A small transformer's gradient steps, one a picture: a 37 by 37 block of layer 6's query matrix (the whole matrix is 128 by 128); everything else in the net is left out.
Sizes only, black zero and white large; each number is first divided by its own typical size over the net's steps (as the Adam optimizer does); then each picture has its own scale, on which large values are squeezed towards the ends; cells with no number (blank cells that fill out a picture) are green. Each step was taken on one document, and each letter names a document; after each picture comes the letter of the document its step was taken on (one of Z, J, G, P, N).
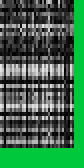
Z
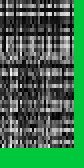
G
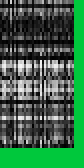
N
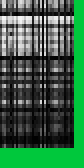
N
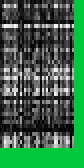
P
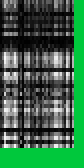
P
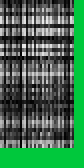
Z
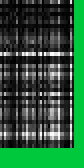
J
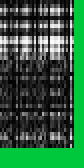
J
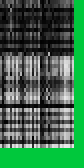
G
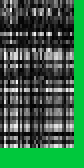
P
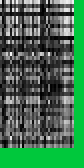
G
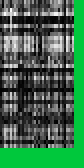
P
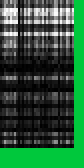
P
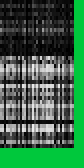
Z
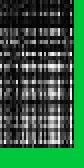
J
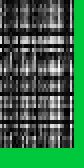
J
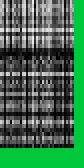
Z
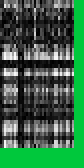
P
